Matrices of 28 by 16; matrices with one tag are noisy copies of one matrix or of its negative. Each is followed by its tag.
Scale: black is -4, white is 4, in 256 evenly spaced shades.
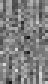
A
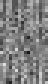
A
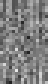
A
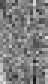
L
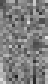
L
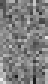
L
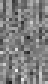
A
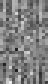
A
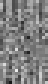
A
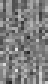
A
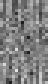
A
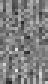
A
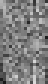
L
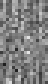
A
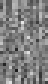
A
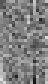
L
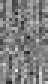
A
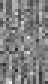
A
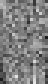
L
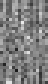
A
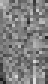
L
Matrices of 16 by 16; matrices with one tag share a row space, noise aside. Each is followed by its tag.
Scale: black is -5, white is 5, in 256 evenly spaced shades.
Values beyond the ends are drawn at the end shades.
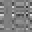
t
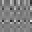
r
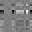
t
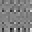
r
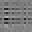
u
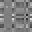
t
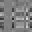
t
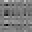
u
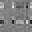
t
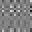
r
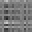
u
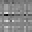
u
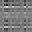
u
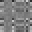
t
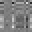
t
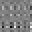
r
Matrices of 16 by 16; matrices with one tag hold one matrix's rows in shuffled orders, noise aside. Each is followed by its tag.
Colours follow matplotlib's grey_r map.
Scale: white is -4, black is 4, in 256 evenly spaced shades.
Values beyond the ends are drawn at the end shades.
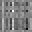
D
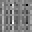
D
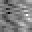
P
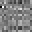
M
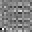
M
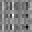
D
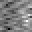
P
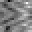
P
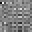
M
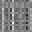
D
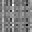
D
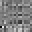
M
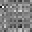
M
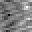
P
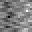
P
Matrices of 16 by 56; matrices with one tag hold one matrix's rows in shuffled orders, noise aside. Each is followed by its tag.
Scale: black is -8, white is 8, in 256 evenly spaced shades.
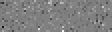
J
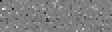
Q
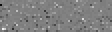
Q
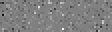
J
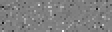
J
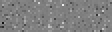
J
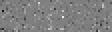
J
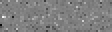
Q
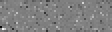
Q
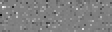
Q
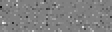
Q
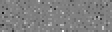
J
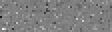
Q
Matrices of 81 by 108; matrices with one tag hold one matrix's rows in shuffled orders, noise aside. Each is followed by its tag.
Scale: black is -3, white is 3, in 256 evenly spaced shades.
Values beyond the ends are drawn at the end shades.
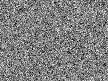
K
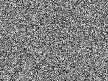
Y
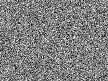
K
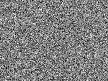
Y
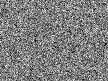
K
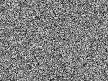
Y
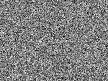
Y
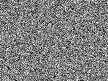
K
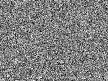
Y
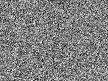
Y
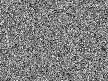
K
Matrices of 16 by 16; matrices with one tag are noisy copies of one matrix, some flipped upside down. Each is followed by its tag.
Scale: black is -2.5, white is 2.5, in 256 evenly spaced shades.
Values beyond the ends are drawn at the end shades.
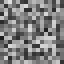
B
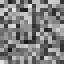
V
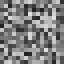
B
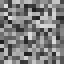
B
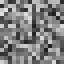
V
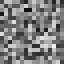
B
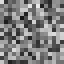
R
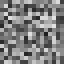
B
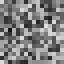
R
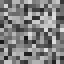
B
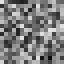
R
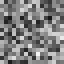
R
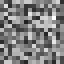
B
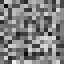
B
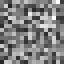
B
